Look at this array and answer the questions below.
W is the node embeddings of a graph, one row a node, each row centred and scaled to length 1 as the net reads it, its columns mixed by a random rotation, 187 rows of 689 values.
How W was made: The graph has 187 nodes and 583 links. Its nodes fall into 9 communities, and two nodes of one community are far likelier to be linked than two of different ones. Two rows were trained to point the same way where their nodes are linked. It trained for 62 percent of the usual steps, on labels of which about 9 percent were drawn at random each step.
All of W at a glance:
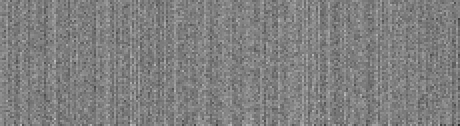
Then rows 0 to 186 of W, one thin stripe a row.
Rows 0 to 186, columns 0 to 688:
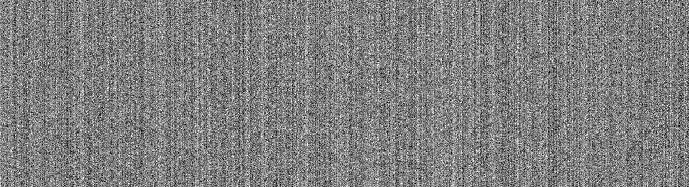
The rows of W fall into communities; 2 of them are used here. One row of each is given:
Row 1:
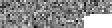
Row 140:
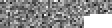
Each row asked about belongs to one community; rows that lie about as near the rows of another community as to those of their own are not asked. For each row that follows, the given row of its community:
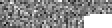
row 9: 1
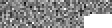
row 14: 140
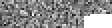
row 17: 1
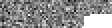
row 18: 1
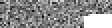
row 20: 140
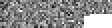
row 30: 1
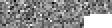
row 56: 140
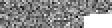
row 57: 140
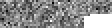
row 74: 140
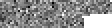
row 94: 140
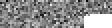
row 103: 140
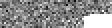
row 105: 1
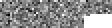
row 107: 140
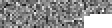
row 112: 1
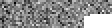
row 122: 1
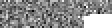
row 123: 140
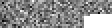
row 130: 1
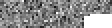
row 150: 140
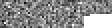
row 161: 1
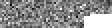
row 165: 140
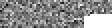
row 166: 1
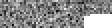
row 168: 140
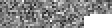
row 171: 140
